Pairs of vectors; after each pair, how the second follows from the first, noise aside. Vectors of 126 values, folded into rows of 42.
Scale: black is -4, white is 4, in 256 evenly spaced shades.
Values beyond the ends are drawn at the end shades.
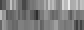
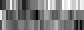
scaled up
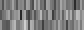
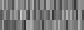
sign-scrambled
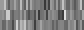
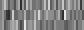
sign-scrambled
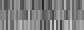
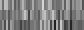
negated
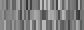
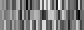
scaled up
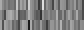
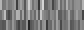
sign-scrambled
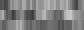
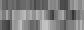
wrapped around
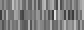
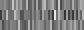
copied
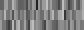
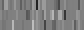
partly zeroed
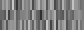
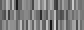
copied
